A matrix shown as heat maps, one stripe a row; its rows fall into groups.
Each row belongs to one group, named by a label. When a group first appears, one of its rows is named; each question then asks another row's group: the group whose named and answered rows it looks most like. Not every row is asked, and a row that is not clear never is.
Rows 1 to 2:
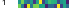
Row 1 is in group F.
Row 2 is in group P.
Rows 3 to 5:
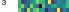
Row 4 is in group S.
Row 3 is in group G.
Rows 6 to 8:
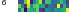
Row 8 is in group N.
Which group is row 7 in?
P
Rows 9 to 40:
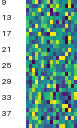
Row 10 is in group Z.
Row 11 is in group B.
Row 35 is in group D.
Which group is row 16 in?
F
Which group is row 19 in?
Z
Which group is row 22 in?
P
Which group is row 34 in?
Z
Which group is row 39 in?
B
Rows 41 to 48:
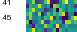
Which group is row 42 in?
B
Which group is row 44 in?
F
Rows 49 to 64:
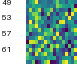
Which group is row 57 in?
G
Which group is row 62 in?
P
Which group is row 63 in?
N
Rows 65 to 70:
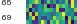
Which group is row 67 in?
G
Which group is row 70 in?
Z
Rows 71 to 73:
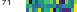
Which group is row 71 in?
G
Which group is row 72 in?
N
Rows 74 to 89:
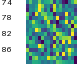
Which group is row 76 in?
B
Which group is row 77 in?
P
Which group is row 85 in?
B
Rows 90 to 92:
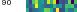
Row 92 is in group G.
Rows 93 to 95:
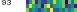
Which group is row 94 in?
F
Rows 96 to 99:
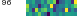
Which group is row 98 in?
P
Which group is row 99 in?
S
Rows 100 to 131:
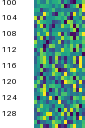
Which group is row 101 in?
N
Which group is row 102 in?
N
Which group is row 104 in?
G
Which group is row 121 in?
P
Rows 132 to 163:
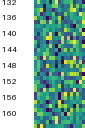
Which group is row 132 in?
F
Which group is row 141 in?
B
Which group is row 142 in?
D
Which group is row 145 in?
S
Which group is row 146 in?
P
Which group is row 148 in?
S
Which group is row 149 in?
N
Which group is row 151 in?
N
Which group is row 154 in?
P
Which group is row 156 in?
B
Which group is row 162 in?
F
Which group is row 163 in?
G
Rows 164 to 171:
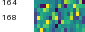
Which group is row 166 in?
S
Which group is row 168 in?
F
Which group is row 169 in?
B
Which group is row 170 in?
S
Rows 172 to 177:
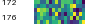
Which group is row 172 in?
F
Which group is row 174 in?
F
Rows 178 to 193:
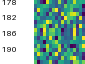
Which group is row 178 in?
S
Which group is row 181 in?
D
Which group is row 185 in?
P
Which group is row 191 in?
F
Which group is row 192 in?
D
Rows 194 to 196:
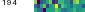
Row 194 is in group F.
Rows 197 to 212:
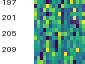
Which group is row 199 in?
P
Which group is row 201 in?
P
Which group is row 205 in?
Z
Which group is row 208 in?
S
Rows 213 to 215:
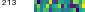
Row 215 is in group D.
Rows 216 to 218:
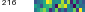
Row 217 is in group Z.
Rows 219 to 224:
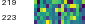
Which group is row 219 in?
G
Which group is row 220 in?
D
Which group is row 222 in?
B
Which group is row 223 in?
D
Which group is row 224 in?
B
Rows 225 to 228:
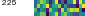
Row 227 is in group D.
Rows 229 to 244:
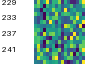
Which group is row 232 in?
F
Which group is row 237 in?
P
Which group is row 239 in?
S
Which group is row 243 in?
F
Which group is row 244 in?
N
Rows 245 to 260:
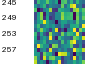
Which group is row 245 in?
B
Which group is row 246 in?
D
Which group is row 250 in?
S
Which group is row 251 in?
N
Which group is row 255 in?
D
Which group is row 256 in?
F
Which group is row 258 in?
Z
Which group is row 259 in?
P
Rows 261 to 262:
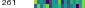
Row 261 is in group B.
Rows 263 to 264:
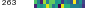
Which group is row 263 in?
P
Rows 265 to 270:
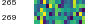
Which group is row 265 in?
P
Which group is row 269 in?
G
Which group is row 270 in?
N
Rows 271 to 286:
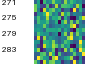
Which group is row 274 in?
B
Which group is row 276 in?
B
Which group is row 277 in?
D
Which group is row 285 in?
F
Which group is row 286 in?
P
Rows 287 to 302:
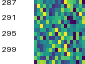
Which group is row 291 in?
G
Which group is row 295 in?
Z
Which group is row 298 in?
G
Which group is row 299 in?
Z
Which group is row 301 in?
F
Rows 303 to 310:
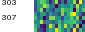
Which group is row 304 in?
S
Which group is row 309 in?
Z
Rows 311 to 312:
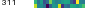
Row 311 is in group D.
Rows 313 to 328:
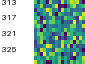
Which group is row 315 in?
B
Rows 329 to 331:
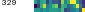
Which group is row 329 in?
D
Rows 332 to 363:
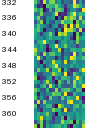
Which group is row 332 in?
P
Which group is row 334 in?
N
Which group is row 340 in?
Z
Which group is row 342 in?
S
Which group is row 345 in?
P
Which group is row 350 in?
G
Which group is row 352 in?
S
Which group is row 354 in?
F
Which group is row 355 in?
G
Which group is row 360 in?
S
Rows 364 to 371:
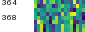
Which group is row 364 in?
P
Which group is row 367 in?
D
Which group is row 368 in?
F
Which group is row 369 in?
F
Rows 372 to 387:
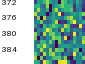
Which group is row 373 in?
F
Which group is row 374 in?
F
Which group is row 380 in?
P
